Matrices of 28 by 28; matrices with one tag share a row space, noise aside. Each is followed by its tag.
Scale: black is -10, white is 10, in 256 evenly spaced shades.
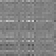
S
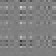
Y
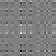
Y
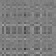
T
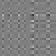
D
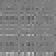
S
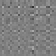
D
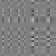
D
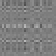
T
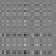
T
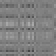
S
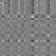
D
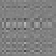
T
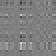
Y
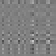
D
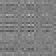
S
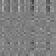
D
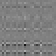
T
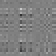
Y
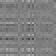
S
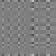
D
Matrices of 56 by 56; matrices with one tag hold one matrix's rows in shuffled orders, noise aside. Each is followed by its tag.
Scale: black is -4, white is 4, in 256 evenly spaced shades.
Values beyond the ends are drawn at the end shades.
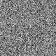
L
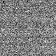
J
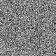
L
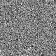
L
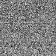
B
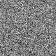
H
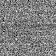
J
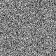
L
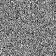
L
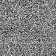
B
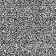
J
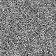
H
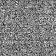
J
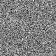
H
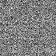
B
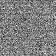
J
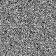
H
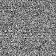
B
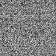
B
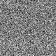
H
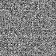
B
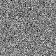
H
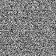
B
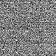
J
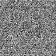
B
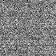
J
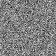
H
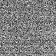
J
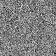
L
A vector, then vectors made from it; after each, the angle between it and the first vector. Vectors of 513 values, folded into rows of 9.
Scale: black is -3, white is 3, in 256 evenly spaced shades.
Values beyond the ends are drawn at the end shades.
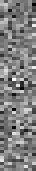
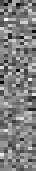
orthogonal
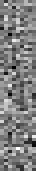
orthogonal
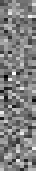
partly opposed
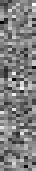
nearly opposite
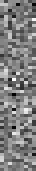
nearly parallel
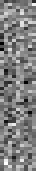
orthogonal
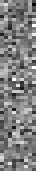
nearly parallel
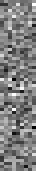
nearly opposite
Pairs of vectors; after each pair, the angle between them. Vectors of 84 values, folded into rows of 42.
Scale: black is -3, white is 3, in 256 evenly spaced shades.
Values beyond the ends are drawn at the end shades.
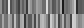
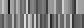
nearly opposite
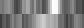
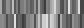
partly aligned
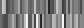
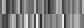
nearly parallel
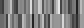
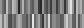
partly opposed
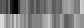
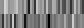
partly opposed
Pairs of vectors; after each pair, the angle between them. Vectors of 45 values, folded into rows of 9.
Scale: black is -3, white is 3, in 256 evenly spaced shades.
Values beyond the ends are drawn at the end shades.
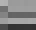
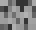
orthogonal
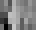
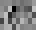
partly opposed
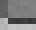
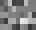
partly opposed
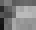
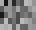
orthogonal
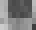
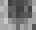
nearly parallel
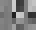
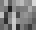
orthogonal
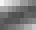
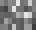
orthogonal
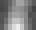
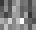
partly aligned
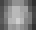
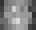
nearly parallel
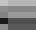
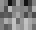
partly opposed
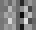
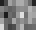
partly opposed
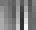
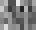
partly aligned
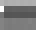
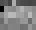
nearly opposite
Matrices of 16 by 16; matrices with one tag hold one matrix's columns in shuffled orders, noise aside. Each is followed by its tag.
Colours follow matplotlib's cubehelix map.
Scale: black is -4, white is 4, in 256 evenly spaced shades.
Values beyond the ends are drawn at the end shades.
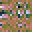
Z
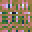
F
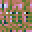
F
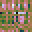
F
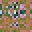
Z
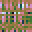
F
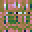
F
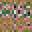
Z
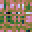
F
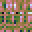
F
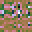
Z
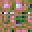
F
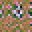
Z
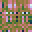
F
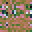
Z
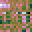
F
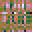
F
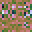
Z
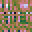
F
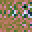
Z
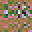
Z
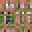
F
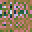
Z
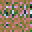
Z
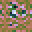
Z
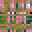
F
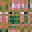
F
